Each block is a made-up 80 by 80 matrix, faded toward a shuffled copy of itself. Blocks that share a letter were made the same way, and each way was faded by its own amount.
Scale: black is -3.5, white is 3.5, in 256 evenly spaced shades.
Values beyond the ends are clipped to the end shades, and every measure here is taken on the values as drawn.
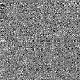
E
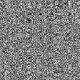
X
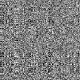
X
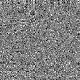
E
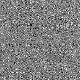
E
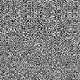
X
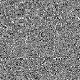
E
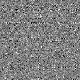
E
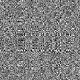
X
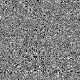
E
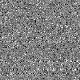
E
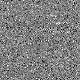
E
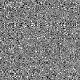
E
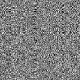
X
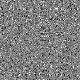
E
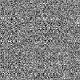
X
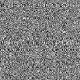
X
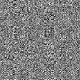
X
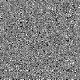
E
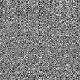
X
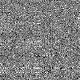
E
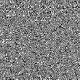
E
